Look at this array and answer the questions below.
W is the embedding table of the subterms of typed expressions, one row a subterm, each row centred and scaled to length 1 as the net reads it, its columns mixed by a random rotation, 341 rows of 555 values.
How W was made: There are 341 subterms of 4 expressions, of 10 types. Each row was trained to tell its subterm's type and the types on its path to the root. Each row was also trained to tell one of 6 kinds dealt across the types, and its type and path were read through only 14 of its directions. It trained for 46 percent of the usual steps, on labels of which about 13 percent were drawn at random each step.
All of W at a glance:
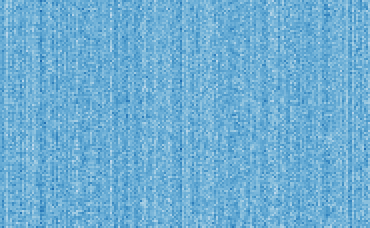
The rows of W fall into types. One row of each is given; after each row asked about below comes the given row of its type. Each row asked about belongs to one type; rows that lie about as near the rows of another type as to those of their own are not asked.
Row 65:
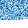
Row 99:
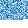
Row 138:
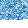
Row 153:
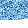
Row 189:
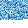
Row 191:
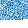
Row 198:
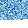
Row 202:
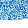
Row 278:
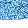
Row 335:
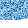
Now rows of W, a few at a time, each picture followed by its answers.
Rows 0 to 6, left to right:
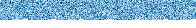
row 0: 335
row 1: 278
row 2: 335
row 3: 65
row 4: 65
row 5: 153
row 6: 335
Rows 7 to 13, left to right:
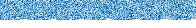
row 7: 189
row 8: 189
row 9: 278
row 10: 189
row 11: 138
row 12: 138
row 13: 138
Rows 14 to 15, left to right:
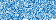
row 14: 138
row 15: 99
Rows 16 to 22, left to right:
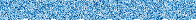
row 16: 202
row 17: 153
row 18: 202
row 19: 335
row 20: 278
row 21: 138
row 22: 189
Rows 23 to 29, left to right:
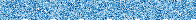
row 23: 202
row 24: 138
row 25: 335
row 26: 153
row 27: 153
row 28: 138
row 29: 189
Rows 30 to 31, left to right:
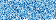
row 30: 153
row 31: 65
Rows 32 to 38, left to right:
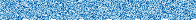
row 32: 138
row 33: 189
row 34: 198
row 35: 278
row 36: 99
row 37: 189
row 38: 198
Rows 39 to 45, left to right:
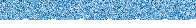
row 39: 198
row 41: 202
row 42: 65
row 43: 65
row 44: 202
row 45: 191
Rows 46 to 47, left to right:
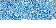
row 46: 191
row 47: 138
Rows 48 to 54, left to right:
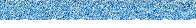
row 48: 189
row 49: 202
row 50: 99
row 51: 202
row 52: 189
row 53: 99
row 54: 153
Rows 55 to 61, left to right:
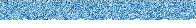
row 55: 153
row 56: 189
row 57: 335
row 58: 65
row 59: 278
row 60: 138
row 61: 202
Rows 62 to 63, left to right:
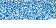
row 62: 335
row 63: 189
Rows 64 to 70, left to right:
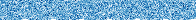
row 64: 99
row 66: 278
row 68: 202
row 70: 335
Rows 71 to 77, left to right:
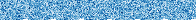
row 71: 138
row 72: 65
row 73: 65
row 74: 278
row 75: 198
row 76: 99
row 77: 153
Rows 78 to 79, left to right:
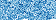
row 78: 278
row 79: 202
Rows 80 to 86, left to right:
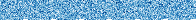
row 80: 99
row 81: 202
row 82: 65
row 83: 138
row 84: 278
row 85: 278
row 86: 198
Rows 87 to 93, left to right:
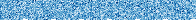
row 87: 99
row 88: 189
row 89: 191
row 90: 189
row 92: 65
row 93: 138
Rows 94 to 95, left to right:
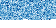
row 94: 99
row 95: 198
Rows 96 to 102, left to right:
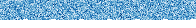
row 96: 153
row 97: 191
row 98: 202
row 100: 278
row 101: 191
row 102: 202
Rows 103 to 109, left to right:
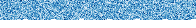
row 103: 198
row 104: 278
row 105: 65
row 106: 191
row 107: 278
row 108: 198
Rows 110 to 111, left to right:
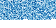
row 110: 153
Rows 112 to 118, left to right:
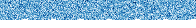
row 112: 278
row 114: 189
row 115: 198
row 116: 65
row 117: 65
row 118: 189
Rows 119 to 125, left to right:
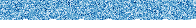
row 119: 153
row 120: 191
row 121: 335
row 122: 202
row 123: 65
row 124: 138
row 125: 335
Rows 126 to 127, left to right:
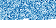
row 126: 138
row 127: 65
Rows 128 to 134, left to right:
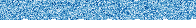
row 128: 191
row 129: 153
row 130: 335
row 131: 191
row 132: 198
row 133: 65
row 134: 99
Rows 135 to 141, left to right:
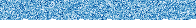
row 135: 189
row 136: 99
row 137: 153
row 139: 198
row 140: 191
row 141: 189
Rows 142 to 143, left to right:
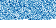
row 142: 153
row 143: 65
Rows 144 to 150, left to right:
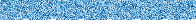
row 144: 198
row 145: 65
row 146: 278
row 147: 65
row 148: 153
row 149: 278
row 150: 153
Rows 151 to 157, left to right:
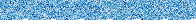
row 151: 65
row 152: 153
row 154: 65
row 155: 153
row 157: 202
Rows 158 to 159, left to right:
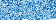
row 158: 191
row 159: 335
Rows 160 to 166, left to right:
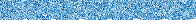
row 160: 202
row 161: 191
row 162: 99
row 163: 335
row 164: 189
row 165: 202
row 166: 335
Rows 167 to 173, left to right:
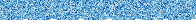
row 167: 65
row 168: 202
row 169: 99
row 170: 65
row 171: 198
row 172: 198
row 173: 202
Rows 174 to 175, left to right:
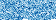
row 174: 138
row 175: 65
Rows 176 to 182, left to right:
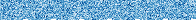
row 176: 198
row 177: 138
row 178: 99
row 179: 65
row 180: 191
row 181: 138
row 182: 202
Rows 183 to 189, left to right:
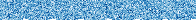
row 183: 99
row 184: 278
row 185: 278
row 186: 189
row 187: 99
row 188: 138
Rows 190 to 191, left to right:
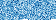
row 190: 202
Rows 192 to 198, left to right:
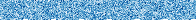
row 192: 153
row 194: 189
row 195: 189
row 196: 202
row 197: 335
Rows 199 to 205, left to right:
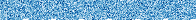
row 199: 138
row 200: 65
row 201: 138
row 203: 189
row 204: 65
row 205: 198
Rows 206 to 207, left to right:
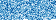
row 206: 99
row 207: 198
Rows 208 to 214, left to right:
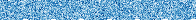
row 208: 191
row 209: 189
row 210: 202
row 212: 99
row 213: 191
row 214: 335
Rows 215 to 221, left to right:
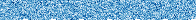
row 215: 153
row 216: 191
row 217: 191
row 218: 202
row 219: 153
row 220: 153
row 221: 99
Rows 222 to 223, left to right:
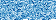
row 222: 191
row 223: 191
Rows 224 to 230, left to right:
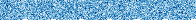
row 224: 191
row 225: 153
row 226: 153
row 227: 65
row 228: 191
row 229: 138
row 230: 65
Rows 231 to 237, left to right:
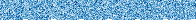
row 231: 138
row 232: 65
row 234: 202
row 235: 198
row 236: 99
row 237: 189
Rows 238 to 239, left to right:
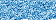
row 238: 191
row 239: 153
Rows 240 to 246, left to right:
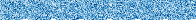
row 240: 335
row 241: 138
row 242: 278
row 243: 138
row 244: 278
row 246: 191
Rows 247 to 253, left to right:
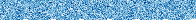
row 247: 138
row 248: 65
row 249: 202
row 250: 153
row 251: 138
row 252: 278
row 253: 65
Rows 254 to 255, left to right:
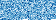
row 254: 65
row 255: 198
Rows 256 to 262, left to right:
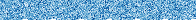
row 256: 138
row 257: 202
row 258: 202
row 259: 138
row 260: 202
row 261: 138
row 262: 99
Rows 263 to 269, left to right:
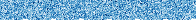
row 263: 189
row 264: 335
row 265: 202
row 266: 189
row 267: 99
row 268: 198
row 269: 99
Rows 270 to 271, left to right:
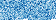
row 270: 153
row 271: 202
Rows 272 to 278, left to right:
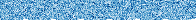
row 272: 65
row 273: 99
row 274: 191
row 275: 278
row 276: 99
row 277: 191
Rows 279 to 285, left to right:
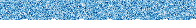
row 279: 278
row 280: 202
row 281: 138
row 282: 65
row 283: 335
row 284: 65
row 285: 202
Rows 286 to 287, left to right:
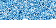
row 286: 138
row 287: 202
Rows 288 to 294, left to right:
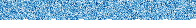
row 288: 202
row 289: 65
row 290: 191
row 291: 335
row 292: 153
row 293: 189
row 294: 138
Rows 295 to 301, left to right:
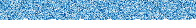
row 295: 65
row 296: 278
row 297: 99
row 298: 153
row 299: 191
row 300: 335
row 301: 153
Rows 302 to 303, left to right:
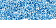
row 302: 153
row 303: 138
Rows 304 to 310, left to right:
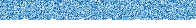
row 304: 99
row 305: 99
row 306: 198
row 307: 99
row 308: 99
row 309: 278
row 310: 278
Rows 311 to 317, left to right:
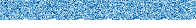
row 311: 335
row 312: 278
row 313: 278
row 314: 65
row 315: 278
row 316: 278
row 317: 202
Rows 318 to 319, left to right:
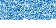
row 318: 99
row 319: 99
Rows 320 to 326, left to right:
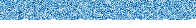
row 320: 138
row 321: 335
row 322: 202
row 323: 278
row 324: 153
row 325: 189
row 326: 65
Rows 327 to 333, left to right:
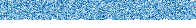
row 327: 189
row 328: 153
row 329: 198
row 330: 138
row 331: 198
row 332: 189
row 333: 198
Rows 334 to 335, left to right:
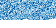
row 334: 198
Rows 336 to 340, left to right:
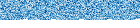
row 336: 65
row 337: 191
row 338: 198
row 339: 198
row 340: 278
